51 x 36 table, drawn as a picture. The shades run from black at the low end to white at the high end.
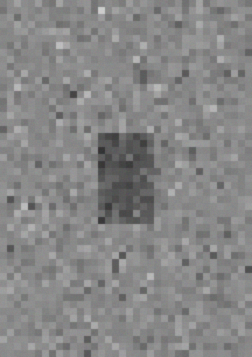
No row or column stands out. There are no regular stripes. The centre is the ninth with the lowest average. The values are skewed, with a long tail toward low values. In the centre lies a patch that is lower than the rest.
